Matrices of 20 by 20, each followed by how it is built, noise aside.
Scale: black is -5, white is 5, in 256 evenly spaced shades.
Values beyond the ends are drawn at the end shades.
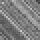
Toeplitz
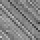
Toeplitz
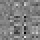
low rank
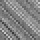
Toeplitz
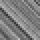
Toeplitz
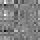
low rank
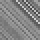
Toeplitz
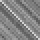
Toeplitz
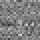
low rank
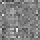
low rank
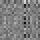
low rank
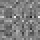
low rank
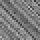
Toeplitz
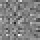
low rank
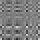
low rank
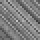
Toeplitz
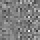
low rank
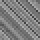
Toeplitz
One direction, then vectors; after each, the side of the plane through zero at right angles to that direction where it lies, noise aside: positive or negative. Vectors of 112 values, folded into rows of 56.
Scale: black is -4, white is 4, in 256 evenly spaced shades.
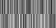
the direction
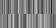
positive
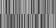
negative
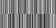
negative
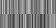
negative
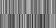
negative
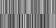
negative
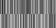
positive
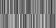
positive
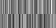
negative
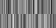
positive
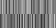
negative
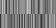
negative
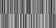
positive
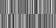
negative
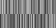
negative
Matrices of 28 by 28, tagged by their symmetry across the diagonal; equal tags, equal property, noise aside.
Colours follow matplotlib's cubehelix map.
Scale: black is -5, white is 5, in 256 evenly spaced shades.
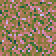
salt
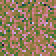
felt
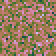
felt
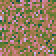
salt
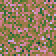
salt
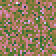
felt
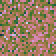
felt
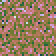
felt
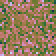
salt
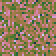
salt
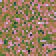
felt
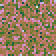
felt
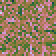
salt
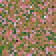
felt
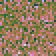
felt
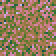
salt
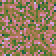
salt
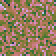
salt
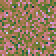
salt
